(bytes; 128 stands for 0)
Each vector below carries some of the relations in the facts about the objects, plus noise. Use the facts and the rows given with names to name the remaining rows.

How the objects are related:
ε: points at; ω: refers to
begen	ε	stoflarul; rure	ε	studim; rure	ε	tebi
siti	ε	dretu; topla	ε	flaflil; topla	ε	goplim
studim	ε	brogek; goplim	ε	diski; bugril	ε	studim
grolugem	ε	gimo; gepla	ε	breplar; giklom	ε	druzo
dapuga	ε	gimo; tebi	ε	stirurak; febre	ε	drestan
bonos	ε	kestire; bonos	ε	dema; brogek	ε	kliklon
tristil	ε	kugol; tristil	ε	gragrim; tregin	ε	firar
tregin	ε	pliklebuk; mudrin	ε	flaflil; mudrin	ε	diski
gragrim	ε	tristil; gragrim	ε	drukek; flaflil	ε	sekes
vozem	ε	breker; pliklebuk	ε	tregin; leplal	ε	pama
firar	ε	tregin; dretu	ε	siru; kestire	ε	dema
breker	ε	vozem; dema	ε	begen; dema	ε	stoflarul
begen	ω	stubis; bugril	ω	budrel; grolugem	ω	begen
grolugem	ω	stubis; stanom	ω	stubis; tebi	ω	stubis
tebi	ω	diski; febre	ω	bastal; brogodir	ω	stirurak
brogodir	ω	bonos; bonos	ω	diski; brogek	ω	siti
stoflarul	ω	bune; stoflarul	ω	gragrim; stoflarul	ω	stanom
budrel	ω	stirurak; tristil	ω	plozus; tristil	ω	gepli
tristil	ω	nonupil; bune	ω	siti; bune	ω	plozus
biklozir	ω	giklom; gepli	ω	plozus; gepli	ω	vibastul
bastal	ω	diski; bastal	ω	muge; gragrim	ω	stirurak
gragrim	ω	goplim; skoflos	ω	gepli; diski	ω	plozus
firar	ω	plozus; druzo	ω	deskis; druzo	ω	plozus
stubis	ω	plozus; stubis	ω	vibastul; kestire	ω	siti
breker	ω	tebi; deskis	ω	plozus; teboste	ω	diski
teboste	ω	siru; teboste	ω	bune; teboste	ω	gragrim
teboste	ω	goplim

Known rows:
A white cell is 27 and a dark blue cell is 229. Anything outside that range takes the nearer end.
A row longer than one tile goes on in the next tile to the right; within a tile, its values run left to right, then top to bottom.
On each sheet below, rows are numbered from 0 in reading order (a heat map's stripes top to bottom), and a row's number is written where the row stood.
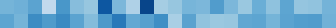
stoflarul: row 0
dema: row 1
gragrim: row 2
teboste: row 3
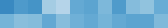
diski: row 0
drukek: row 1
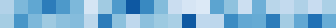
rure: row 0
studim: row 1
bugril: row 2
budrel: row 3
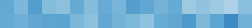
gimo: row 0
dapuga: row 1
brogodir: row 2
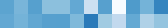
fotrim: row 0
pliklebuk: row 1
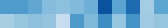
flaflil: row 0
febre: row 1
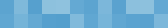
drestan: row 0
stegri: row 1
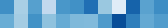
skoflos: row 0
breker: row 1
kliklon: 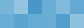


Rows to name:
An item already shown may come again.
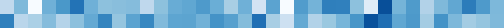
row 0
firar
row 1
stirurak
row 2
siru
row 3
tregin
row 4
vozem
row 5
rure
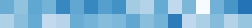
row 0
tristil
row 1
diski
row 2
firar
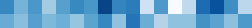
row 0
nonupil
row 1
muge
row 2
brogek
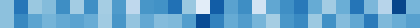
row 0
bonos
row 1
skoflos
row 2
breker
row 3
siti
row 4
begen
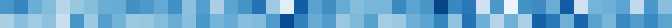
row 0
goplim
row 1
tebi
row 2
gepli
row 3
breker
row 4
grolugem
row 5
muge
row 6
kestire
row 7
stoflarul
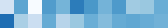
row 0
tregin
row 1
sekes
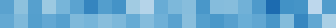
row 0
stanom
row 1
diski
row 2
bune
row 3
bastal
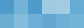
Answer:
sekes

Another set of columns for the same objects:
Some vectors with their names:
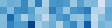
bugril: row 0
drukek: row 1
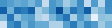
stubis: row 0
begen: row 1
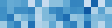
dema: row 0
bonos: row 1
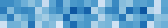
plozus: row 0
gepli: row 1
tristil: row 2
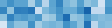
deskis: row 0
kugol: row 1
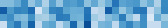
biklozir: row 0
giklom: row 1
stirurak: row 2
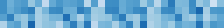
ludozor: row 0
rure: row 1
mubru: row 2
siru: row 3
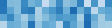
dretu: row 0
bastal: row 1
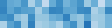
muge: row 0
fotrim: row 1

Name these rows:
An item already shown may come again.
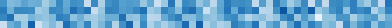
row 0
nonupil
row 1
kestire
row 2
vibastul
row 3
vozem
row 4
brogek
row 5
begen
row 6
bune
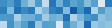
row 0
bune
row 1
diski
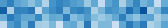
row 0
firar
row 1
plozus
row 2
skoflos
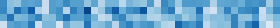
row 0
tristil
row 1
druzo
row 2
stanom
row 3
gragrim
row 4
budrel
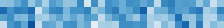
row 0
biklozir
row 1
febre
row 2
brogodir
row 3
vibastul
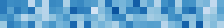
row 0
brogek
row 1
breker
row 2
grolugem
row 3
vozem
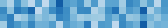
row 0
stoflarul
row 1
siti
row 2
teboste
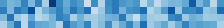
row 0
tebi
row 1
kestire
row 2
kliklon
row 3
grolugem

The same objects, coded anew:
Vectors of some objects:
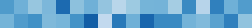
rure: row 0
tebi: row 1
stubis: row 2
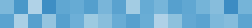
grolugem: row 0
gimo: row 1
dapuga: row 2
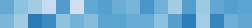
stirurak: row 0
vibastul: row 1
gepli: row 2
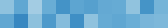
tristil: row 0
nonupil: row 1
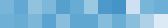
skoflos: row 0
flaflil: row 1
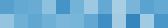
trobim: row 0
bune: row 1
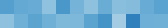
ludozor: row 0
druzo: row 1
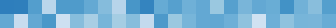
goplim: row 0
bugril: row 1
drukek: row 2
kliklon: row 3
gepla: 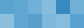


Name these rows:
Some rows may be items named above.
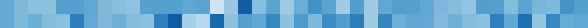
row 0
febre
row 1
febre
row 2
diski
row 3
tristil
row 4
gepli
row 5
febre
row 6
plozus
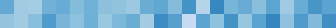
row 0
stoflarul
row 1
teboste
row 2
stanom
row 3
tristil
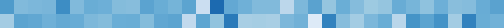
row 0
dema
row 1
biklozir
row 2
begen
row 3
gragrim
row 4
brogodir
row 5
druzo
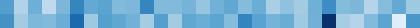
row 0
bastal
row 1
siti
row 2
kestire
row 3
bonos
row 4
budrel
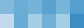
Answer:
brogek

